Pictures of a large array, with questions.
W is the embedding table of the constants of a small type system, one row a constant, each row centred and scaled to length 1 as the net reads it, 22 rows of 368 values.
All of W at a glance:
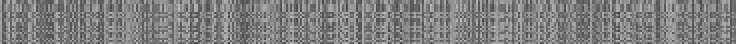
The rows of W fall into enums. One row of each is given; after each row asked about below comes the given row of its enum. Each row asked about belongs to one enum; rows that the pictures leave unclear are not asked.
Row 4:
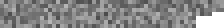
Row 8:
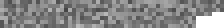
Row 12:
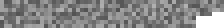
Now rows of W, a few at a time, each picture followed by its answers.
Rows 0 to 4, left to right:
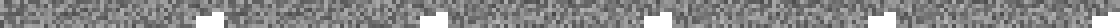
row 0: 12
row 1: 12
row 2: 4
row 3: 4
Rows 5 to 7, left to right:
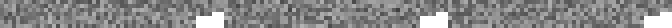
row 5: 4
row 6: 8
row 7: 12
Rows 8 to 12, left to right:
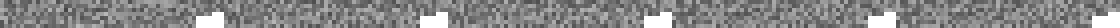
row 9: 4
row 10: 4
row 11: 12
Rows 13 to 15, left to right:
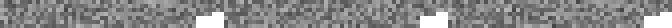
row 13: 8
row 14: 12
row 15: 8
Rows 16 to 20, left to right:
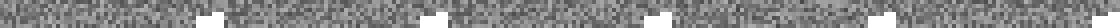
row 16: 4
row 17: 12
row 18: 12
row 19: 8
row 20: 4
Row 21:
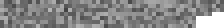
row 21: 8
